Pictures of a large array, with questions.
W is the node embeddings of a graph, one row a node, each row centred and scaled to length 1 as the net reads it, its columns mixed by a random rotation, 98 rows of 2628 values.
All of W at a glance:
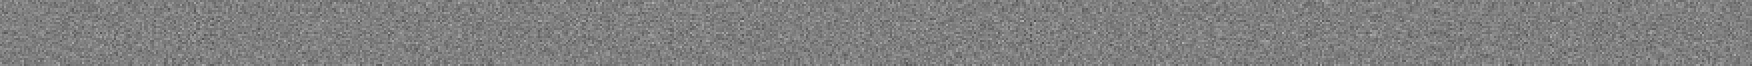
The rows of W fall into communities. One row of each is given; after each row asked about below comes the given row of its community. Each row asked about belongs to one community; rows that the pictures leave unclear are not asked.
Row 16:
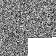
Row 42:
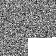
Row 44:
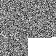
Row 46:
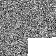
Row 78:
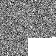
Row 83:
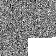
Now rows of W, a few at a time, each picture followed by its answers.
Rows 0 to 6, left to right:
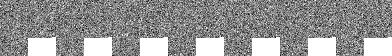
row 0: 46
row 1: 42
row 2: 44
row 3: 78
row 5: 78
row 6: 46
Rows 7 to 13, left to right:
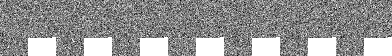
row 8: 16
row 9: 42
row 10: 46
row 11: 16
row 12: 16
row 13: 46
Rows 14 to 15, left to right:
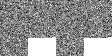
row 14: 83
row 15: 46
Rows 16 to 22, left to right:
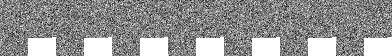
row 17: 83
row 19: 83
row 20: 42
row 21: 78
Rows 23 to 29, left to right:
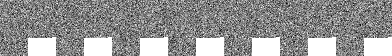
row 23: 42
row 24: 83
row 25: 16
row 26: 46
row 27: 46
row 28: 78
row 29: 44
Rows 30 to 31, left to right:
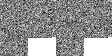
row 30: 16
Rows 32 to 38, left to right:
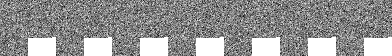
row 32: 16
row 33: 78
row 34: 42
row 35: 44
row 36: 16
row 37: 44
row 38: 44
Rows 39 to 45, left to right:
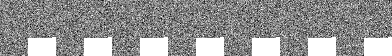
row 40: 16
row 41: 78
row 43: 44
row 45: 42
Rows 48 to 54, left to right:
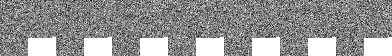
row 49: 83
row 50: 83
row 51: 44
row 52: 42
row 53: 42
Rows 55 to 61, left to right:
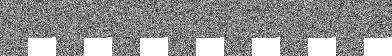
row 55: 42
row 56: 46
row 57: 83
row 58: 16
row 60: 44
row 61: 78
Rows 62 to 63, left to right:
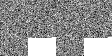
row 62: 44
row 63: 44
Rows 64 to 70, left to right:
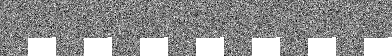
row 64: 46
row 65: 46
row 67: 16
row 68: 78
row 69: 16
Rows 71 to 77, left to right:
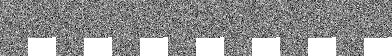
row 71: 42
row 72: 42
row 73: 44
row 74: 42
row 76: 83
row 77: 44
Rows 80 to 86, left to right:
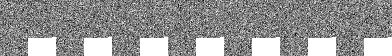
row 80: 42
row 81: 44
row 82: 78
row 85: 46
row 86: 78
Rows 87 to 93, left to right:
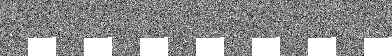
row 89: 16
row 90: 16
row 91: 44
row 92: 83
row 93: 83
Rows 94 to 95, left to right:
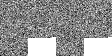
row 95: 16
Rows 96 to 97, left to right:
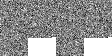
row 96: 44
